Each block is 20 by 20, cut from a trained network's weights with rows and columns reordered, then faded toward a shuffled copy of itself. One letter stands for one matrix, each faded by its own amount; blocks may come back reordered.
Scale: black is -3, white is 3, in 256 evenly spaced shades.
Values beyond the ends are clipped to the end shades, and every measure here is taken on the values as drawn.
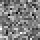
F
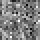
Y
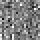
Y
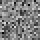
F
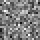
F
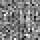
Y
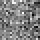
Y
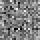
Y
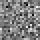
F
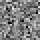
F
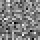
F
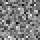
F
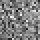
F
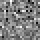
Y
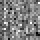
Y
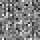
Y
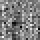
Y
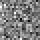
F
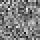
F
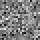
F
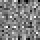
Y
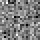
Y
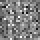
Y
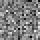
F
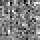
Y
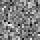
F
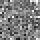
F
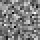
F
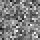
F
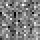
Y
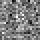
Y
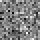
Y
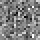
Y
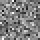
F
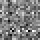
Y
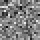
F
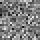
F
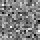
F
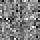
Y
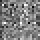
Y
